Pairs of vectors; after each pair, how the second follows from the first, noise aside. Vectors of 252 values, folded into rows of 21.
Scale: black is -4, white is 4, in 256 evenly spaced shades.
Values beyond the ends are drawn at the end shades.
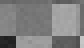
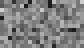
shuffled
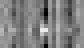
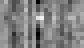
reversed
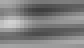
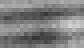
reversed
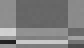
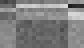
reversed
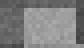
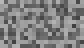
shuffled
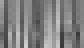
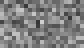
shuffled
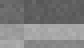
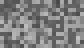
shuffled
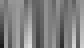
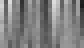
reversed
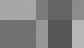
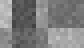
reversed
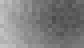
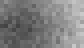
reversed
